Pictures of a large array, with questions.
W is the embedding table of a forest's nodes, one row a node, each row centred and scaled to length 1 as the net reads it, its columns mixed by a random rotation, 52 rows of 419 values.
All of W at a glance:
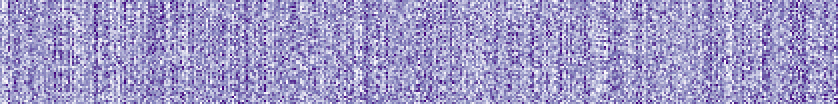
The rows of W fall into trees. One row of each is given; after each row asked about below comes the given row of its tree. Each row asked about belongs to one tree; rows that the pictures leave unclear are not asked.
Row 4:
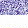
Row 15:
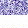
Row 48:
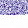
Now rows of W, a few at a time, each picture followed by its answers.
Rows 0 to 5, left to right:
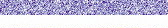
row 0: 4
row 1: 15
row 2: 15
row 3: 15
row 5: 15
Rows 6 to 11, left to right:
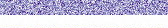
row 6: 48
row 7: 15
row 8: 15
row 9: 15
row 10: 4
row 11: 15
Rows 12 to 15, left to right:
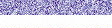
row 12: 4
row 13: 4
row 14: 4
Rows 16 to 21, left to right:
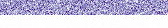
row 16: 4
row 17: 4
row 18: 15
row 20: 48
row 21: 4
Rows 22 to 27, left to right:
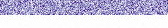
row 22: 4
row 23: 15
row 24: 15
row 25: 4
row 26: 4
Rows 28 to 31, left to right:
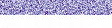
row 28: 48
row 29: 4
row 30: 48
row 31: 48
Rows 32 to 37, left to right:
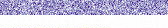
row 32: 4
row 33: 15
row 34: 15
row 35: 4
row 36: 4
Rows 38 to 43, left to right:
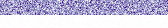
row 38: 4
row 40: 15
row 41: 15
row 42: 4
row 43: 4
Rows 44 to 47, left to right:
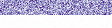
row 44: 4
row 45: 4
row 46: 15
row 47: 15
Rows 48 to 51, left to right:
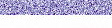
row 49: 15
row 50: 4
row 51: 15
